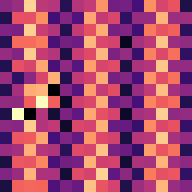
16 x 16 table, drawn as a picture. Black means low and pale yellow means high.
No overall slope runs across the table. An odd patch, rougher than its surroundings, sits in the middle left. The middle left is the roughest part. Upright stripes repeat 3 times across the table. On average the colour sits 50% of the way up the scale.
